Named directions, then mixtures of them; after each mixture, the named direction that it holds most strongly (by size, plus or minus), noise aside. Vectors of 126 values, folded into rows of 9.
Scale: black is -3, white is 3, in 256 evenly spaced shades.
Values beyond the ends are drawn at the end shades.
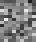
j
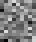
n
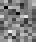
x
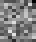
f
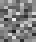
j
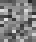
j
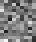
n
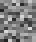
n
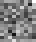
f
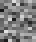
n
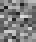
x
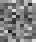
f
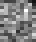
j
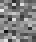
n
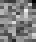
f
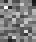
x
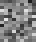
j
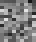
j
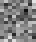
f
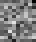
f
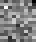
f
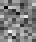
x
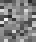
j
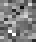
f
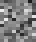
j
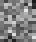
f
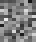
j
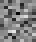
x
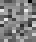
j
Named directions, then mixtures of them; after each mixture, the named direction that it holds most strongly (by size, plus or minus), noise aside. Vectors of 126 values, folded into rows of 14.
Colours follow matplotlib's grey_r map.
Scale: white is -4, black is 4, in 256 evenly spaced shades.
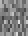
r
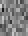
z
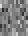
z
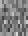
r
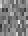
r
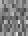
r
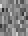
z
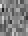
z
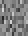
z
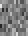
z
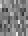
r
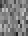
r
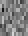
z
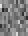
z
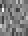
z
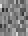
z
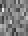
z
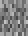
r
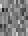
z
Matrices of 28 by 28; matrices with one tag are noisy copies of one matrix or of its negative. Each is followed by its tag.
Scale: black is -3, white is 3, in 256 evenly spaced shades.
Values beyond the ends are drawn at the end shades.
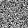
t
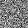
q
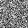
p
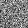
q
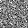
p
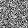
p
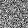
q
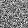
q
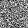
t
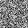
p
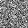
p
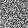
q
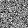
t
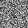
p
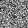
p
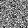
p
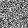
t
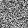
t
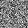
p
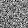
q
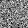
t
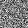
q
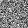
t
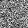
t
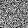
q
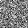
p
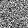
t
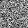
t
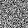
q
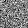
q
